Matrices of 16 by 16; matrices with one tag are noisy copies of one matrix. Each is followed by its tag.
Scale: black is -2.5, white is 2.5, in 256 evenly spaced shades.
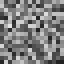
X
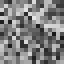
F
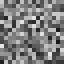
X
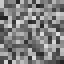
X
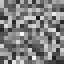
X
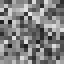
F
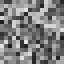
F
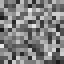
X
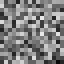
X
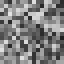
F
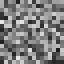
X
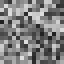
F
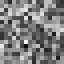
F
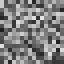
X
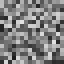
X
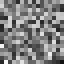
X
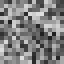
F
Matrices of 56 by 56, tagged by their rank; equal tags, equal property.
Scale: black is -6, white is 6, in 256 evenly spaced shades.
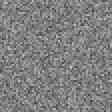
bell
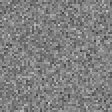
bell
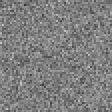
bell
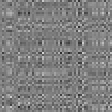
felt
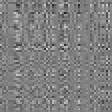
felt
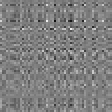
felt
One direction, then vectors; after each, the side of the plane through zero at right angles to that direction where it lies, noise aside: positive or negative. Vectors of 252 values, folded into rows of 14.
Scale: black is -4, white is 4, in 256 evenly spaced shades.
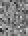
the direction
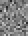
positive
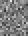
negative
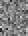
positive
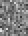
negative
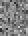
positive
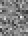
positive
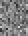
positive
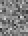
positive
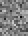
negative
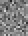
positive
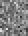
negative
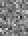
negative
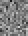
positive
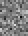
negative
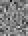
positive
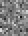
negative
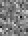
negative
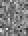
negative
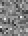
positive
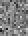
positive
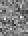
positive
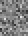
positive
